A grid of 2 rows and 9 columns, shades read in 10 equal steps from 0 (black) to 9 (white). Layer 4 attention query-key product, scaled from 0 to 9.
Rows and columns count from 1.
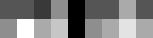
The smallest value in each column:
3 3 2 5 0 3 3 6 3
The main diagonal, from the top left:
3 9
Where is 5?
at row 1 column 4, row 2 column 1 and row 2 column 6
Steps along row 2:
up down up down up up up down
